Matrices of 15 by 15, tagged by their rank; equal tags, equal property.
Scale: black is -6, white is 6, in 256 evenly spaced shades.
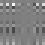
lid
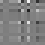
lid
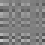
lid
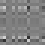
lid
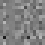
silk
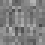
silk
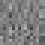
silk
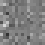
silk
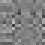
silk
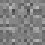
silk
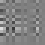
lid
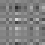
lid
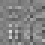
silk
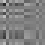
lid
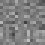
silk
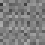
silk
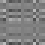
lid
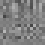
silk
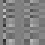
lid
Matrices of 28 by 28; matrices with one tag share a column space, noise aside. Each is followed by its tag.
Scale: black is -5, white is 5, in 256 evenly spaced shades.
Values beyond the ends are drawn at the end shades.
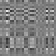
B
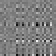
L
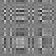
B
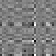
L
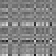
L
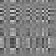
B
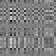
B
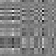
B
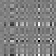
L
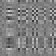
B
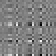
L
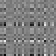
L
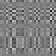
B
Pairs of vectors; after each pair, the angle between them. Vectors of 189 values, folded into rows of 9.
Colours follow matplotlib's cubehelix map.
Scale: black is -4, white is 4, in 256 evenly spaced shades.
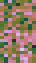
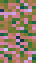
orthogonal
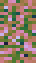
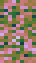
nearly parallel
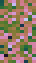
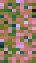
orthogonal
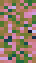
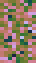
nearly parallel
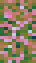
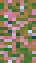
nearly parallel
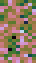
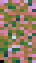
partly opposed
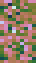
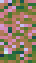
partly aligned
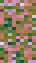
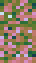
orthogonal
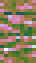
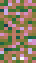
partly opposed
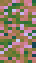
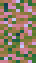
orthogonal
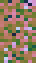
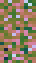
nearly opposite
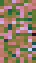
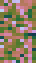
partly aligned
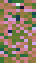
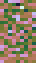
nearly opposite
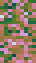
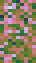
nearly opposite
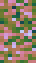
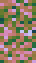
nearly parallel
